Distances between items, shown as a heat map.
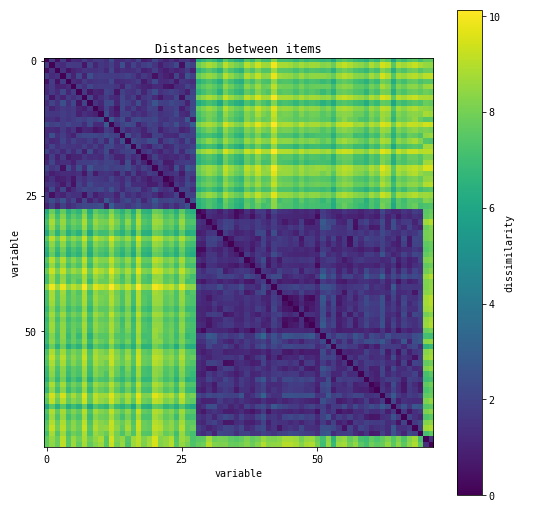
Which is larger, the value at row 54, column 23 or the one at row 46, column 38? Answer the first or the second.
the first
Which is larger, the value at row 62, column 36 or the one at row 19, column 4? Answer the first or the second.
the first
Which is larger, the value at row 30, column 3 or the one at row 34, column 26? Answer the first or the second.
the first
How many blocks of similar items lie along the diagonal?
3
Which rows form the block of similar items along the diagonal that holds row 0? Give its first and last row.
0 to 27
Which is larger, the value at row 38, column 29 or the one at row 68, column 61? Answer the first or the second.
the second
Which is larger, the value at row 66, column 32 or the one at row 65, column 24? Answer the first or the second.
the second
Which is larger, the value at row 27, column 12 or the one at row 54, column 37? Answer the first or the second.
the first
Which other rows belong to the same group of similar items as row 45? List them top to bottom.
28, 29, 30, 31, 32, 33, 34, 35, 36, 37, 38, 39, 40, 41, 42, 43, 44, 46, 47, 48, 49, 50, 51, 52, 53, 54, 55, 56, 57, 58, 59, 60, 61, 62, 63, 64, 65, 66, 67, 68, 69
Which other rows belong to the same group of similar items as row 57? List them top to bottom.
28, 29, 30, 31, 32, 33, 34, 35, 36, 37, 38, 39, 40, 41, 42, 43, 44, 45, 46, 47, 48, 49, 50, 51, 52, 53, 54, 55, 56, 58, 59, 60, 61, 62, 63, 64, 65, 66, 67, 68, 69
